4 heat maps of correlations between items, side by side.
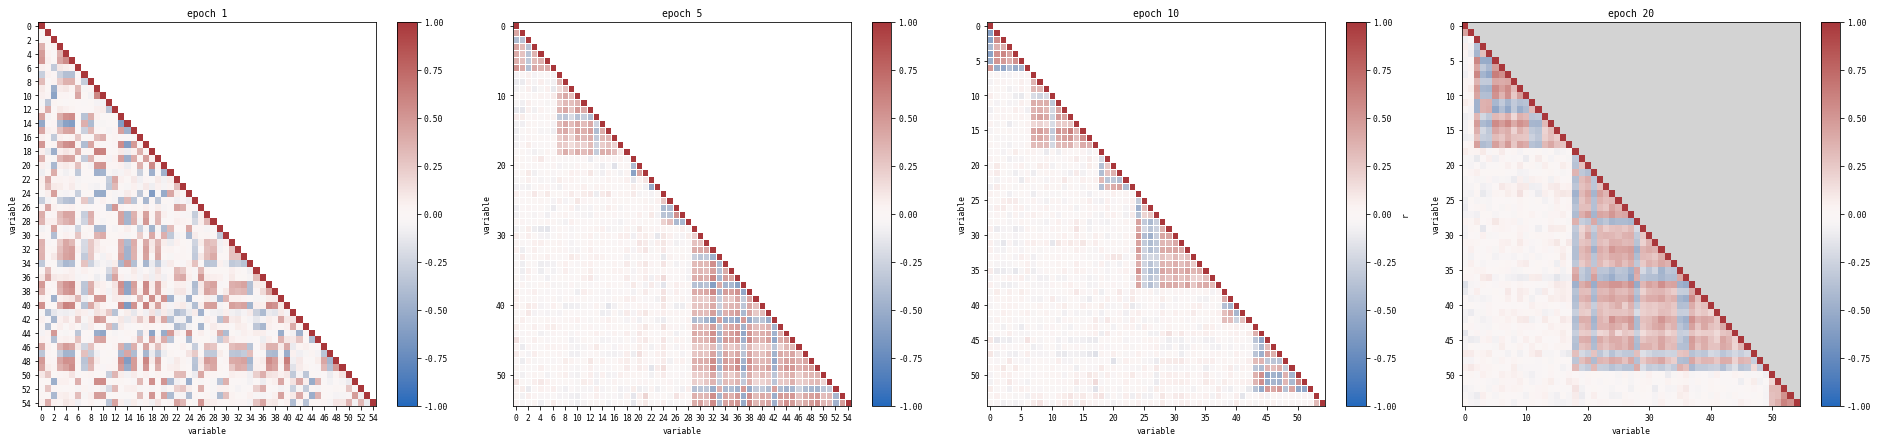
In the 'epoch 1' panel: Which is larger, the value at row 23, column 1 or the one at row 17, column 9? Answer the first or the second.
the first
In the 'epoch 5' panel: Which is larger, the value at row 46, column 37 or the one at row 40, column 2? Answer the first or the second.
the second
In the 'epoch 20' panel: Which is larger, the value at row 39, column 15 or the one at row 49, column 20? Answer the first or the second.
the first
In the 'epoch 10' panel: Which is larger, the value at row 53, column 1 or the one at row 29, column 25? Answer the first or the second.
the first
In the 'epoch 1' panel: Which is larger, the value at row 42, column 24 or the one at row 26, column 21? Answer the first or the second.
the second
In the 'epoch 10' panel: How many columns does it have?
55
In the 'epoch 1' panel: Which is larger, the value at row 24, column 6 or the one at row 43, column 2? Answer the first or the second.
the second
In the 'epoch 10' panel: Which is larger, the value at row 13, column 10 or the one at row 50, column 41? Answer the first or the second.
the second
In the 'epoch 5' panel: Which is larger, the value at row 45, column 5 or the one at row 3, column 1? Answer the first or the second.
the second
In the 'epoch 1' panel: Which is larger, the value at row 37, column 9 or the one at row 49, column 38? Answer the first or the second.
the second
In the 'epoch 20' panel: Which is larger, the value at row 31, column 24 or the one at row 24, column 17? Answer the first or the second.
the first
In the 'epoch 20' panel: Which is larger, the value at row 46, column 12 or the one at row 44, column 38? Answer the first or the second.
the second
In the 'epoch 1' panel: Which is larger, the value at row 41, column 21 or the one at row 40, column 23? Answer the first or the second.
the second
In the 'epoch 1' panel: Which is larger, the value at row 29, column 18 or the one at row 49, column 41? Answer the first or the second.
the second
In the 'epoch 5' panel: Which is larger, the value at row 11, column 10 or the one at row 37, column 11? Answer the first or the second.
the first
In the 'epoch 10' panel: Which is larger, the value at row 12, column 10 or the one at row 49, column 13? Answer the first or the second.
the second
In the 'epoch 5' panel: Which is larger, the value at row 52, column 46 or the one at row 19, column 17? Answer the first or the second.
the second
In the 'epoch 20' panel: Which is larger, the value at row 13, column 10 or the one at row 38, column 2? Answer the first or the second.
the first
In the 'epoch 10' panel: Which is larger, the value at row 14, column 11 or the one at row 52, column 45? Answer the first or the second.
the second
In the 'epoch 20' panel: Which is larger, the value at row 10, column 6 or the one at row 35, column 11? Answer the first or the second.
the first
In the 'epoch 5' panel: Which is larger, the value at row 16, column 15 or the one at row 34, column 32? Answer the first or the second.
the second
